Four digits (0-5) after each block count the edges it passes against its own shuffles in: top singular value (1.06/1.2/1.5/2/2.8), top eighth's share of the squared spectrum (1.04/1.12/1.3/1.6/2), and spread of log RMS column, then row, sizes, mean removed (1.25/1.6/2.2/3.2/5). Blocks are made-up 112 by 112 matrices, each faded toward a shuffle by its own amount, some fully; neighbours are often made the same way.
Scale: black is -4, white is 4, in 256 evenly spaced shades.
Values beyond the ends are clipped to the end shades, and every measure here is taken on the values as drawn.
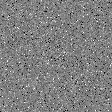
0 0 0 0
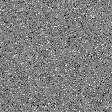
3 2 0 0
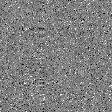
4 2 1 1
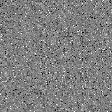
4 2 1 1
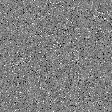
3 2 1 0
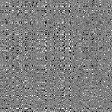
5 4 3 3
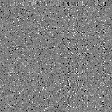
4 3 2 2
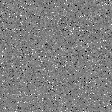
3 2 0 1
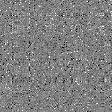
4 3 1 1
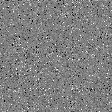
3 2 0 0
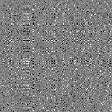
5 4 3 3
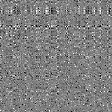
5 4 3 3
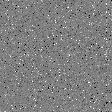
2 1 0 0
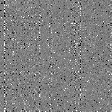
4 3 3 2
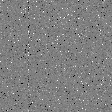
2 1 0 0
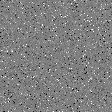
0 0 0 0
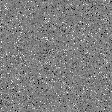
3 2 1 0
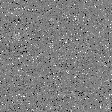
3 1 1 0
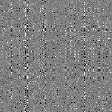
5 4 3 2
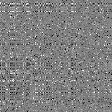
5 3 2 3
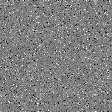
3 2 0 0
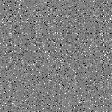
4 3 1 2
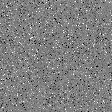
2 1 0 0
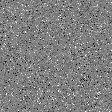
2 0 0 0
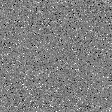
0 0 0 0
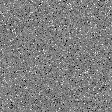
0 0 0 0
